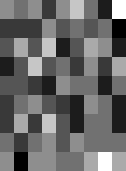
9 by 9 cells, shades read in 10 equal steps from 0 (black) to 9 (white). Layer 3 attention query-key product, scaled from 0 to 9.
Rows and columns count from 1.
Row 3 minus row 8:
-1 4 -1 2 -2 -2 2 1 -3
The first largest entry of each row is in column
9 4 4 3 5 3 4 4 8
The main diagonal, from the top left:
5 2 3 3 5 1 4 4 6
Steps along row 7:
up down up down down up same down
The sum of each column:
27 30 35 38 30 31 41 34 32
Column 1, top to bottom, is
5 2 3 1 3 2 2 4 5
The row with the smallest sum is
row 2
